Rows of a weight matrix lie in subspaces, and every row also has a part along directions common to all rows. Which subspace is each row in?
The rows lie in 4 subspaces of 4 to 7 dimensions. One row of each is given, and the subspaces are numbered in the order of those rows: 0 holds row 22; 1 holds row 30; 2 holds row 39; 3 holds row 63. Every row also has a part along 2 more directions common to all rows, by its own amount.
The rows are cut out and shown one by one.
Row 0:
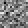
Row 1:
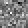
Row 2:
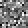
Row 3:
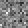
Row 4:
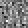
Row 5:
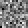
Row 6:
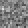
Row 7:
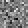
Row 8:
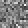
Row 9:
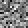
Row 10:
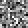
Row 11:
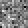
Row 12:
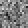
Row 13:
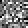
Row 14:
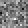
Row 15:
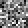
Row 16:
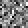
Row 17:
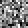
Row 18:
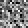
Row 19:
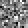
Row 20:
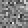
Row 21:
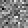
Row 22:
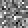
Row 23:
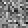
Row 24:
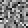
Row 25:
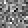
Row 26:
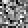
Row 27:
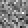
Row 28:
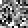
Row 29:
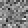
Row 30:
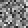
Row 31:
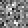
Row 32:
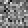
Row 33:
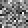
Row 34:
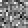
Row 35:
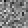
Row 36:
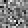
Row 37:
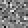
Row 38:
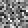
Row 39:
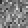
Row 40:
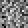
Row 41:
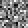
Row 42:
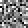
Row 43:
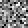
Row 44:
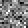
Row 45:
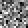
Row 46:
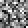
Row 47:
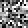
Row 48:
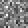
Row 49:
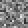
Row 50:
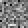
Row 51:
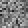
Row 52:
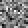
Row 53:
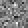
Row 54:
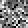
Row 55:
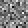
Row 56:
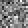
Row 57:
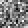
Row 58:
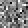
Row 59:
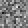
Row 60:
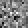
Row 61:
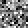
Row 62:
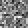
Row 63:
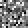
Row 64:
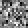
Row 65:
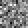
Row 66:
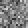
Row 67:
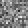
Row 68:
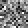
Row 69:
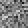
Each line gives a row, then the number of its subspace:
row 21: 0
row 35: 3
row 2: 3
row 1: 3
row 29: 1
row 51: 1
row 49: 1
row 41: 0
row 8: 1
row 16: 1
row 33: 3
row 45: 0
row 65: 1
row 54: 3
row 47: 1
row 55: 3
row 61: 3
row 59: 0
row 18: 1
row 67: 2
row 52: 1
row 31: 0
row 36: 3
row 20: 1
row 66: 1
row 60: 0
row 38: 3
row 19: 0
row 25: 2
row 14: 1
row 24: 0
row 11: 1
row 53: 0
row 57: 2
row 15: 3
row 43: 1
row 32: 3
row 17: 1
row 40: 2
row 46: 1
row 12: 2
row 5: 3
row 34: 1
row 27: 1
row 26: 3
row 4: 2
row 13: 2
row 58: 2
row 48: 2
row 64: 0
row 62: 0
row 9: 2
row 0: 2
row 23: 2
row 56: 0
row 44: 0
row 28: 1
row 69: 0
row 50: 1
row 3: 3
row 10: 3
